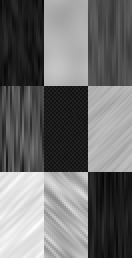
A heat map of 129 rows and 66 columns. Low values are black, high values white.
The table splits into 3 rows of 3 panels. Panel 1,1: very low, streaked downward, faint in contrast. Panel 1,2: high, smooth, faint in contrast. Panel 1,3: low, streaked downward, faint in contrast. Panel 2,1: low, streaked downward. Panel 2,2: very low, checkered, faint in contrast. Panel 2,3: high, slanting up to the right, faint in contrast. Panel 3,1: very high, slanting up to the right, faint in contrast. Panel 3,2: high, slanting down to the right. Panel 3,3: very low, streaked downward, faint in contrast.
